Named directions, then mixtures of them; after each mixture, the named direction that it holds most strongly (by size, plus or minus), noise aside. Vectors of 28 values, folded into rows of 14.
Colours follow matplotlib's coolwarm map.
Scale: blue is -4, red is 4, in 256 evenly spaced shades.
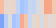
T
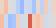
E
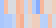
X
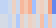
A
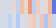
A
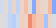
A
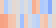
X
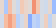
E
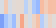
X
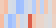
E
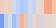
T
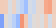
T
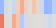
T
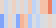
T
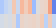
A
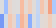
E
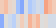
T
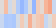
E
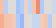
X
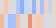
E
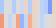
T
